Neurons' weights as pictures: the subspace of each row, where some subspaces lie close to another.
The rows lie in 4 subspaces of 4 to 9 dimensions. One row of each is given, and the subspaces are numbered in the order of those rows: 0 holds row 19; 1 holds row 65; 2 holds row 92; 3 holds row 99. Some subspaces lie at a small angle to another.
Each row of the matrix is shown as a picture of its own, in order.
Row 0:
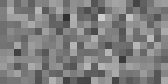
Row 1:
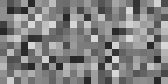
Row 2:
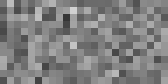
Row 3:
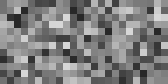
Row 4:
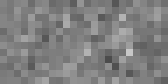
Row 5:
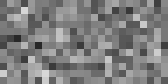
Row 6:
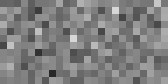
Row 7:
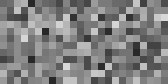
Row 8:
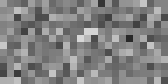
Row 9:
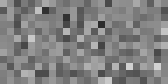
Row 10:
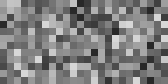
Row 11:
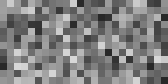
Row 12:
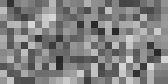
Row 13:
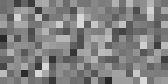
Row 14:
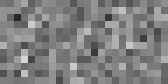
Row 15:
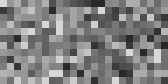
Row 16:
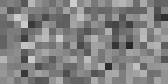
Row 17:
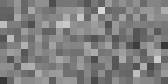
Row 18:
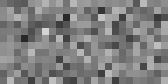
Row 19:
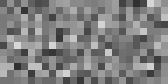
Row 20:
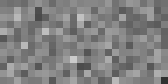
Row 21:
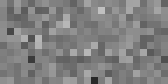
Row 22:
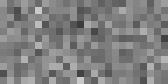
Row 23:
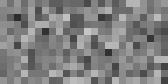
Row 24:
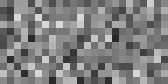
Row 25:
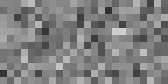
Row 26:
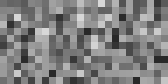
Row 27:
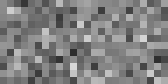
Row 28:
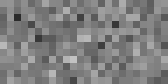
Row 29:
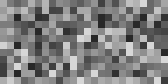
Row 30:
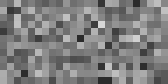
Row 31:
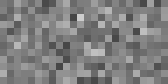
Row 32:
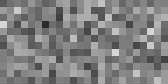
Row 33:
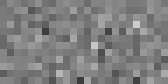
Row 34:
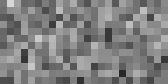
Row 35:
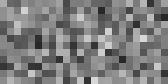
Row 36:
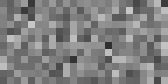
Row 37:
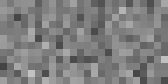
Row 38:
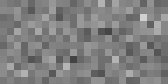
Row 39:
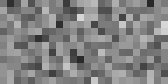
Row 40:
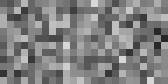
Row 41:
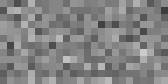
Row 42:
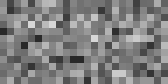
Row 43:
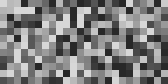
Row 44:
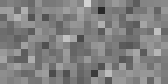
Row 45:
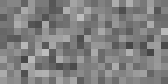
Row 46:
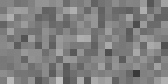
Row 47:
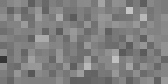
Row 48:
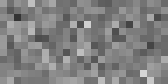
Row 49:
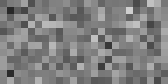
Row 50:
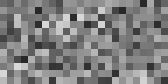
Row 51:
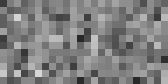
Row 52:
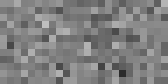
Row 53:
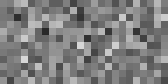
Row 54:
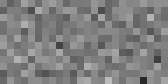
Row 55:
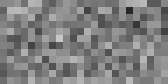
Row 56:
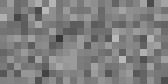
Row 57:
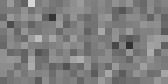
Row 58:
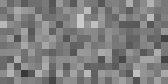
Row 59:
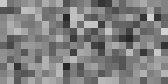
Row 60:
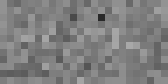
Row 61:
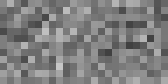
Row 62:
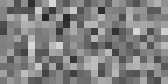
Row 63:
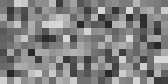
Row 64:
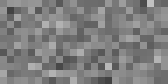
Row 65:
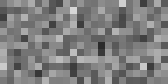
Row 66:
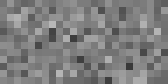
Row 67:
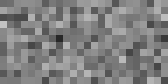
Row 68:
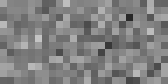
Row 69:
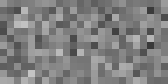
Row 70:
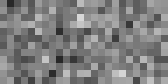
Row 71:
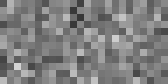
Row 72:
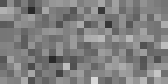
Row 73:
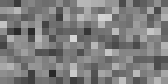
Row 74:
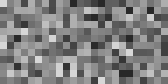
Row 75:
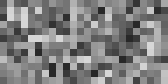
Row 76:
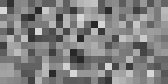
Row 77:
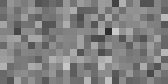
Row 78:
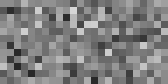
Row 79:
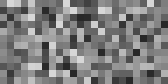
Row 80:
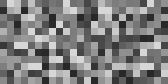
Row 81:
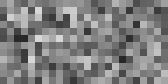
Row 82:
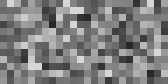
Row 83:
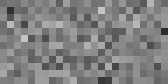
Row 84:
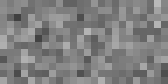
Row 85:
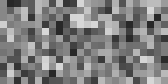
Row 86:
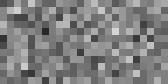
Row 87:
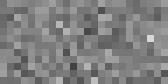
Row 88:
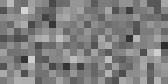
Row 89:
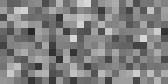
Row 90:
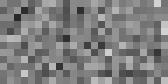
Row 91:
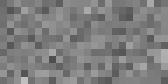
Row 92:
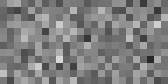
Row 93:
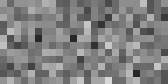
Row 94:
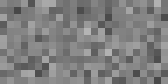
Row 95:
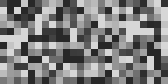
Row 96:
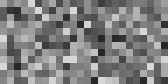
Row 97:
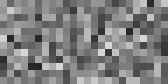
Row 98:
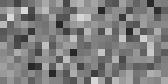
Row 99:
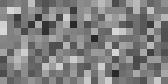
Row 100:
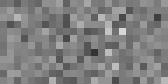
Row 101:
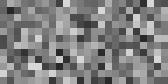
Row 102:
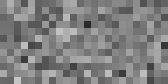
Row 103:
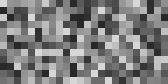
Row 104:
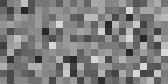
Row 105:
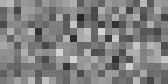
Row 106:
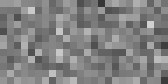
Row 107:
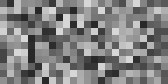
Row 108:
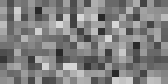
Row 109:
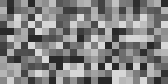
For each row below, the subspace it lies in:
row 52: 1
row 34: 1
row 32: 3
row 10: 1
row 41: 0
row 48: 1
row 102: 1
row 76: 0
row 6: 0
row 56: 1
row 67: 1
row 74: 1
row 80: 0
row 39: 0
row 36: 3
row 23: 2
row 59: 1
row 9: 0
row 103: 0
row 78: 1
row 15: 1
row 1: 3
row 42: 3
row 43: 1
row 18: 2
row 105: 2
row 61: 2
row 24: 1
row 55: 0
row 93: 3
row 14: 2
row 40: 1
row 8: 2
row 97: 3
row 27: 1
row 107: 0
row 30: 0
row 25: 1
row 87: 2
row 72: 1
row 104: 1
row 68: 3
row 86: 0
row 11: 1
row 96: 1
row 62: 0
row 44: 0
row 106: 2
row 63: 1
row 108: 2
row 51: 2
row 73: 3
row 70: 1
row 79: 0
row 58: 1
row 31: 1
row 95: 0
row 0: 2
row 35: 3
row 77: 1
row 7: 2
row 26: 2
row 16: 2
